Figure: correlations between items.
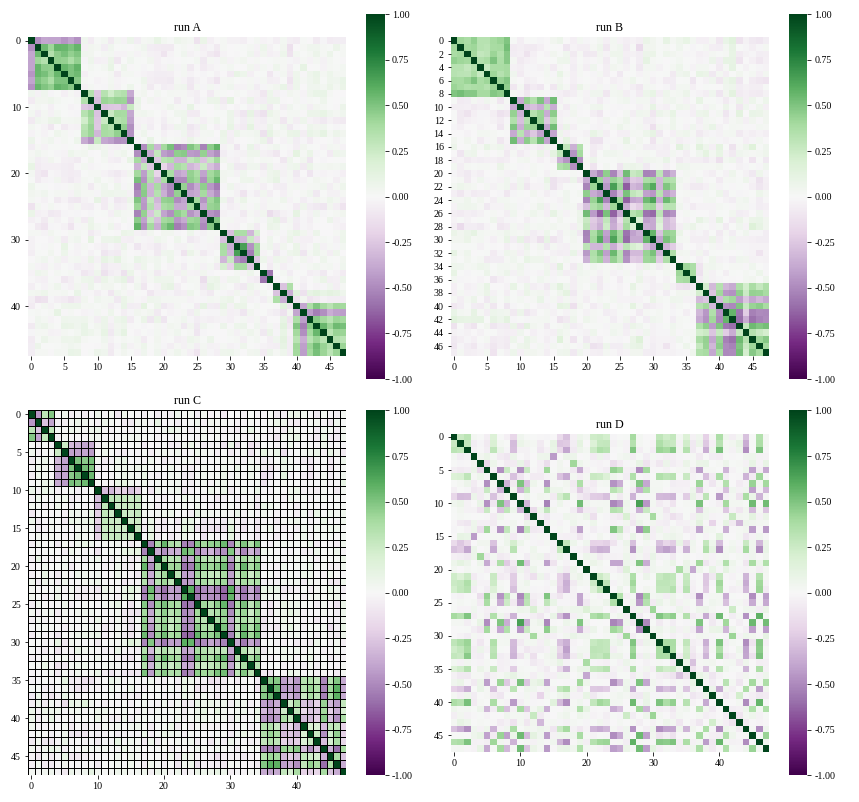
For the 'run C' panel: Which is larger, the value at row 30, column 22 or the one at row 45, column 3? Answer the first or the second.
the second
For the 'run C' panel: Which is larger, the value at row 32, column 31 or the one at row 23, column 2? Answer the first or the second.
the first
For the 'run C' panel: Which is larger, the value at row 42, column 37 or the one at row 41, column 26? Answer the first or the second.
the first
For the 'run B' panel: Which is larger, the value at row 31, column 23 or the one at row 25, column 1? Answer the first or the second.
the first
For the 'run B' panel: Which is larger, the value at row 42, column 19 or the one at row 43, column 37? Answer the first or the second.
the second
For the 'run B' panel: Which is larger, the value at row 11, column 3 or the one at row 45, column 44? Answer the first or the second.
the second
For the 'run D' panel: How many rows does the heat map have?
48
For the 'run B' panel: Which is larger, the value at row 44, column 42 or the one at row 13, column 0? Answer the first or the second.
the second
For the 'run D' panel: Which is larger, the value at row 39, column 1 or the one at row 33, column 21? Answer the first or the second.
the second
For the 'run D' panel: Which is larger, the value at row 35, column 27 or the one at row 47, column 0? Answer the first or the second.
the first
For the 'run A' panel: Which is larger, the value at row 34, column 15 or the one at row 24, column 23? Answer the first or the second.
the first
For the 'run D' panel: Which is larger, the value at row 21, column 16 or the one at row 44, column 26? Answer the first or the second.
the second
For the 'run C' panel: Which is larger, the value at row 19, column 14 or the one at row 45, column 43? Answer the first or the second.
the second
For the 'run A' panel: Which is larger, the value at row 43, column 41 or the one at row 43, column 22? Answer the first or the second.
the second
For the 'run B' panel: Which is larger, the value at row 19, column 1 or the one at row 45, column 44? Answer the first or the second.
the second
